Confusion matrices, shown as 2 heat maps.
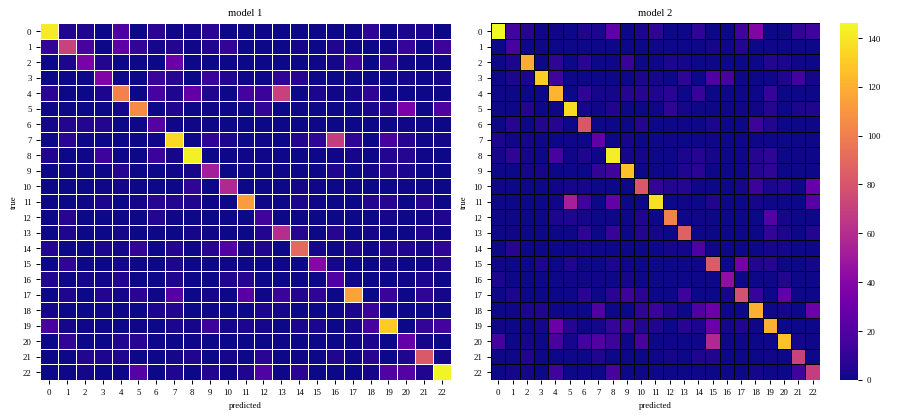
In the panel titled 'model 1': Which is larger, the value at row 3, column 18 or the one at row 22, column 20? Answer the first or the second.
the second
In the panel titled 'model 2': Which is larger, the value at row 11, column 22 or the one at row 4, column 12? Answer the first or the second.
the first
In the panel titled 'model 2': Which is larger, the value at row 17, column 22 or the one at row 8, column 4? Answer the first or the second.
the second
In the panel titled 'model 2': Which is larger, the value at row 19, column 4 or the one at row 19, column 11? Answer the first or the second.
the first
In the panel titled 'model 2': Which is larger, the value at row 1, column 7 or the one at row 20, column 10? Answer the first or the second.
the second
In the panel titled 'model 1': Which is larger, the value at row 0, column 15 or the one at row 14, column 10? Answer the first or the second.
the second
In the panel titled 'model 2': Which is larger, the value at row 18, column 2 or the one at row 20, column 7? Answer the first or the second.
the second
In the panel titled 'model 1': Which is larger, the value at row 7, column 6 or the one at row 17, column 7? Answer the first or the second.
the second
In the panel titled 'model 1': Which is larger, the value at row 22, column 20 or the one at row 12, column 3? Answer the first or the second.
the first
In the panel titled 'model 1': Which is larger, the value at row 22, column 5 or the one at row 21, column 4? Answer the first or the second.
the first
